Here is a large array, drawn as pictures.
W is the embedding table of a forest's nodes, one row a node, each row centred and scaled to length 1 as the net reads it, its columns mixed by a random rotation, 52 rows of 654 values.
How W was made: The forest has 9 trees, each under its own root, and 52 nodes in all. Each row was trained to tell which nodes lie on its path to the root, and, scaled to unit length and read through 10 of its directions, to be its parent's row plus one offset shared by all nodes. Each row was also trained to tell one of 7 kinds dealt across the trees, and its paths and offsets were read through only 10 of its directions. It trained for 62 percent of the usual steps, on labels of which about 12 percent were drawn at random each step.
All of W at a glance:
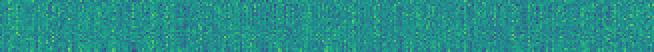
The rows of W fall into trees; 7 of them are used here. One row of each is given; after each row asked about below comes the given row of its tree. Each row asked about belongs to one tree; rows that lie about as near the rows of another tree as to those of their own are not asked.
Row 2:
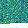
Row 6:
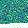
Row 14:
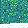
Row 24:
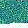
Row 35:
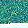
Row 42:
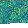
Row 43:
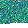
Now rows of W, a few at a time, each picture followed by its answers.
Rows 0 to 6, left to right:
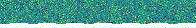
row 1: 42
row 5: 6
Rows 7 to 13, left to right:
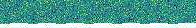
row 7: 24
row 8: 14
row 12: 14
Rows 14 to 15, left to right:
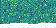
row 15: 43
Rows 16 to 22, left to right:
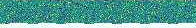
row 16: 6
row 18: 42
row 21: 14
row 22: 14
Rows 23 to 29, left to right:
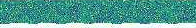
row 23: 2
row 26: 6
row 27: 14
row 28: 42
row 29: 6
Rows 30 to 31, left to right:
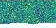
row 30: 35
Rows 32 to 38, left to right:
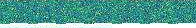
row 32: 6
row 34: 35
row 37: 24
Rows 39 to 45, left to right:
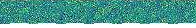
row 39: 42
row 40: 24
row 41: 14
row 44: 24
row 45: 42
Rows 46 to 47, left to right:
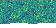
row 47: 14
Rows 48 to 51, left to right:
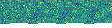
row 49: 42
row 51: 42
